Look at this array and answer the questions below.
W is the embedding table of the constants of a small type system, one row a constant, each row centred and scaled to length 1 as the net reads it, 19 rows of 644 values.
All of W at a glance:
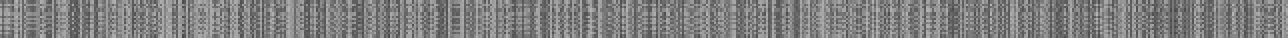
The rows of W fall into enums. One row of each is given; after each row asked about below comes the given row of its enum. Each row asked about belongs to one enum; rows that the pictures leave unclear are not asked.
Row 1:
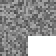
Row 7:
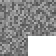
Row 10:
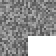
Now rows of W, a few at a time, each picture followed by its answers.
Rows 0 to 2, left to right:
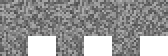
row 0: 1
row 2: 7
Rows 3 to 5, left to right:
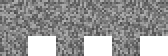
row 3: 1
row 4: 10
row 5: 10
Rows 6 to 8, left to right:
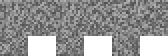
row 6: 7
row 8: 1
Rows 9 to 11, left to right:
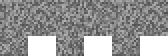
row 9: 7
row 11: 7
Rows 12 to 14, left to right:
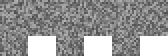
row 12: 1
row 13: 10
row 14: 7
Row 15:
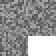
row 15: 1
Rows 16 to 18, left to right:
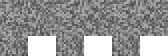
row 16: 10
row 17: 1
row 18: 1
